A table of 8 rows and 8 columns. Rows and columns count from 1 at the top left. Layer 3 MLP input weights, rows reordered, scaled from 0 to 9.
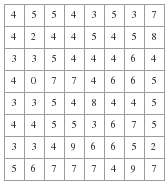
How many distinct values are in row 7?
6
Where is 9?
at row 7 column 4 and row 8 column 7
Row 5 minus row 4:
-1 3 -2 -3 4 -2 -2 0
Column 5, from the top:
3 5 4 4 8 3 6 7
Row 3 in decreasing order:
6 5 4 4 4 4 3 3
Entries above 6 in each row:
1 1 0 2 1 1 1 5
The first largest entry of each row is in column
8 8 7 3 5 7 4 7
